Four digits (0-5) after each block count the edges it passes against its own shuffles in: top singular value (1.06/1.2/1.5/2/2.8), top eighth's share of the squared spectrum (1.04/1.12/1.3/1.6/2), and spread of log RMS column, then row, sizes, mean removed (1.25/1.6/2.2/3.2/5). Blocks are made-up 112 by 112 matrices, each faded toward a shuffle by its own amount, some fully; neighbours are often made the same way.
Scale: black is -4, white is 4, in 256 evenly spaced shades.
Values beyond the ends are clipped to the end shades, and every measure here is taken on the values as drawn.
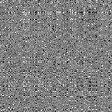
5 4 3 3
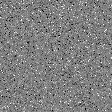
0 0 0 0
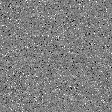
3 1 0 0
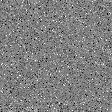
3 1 0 0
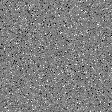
0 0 0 0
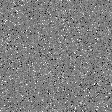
1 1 0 0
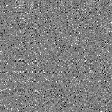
4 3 2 2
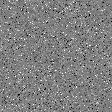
0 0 0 0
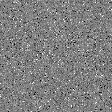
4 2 1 1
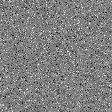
2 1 0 0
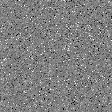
3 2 1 0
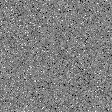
0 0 0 0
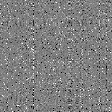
4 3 2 1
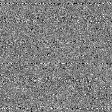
2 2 0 3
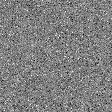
0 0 0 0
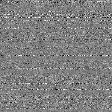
2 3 0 4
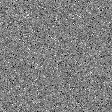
0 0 0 0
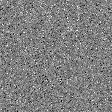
0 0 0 0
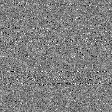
1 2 0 3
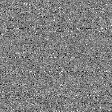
1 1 0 3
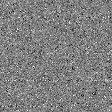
0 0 0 2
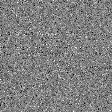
1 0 0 2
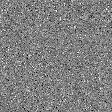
0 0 0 1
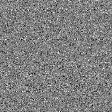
0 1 0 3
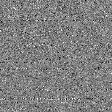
1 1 0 3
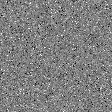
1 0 0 0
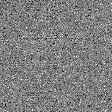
3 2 0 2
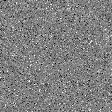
2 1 0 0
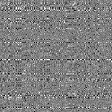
5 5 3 4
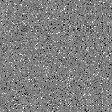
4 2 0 1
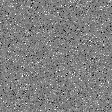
2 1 0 0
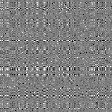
5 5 3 4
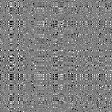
5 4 3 3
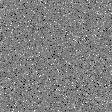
2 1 0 0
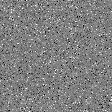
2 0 0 0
